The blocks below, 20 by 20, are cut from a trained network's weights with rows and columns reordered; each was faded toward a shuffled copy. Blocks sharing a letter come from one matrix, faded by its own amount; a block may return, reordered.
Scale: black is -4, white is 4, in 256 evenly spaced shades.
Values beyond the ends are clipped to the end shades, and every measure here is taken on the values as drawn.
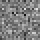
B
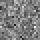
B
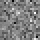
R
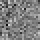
R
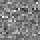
B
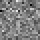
B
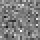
R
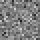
B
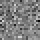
B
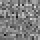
B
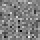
B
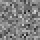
B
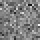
B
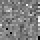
R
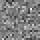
R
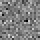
B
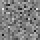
R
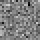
B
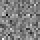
B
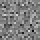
B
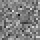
B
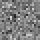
R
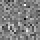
B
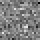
B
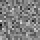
R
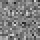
B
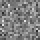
R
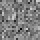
B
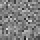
R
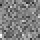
B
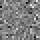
R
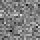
B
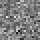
B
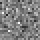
B
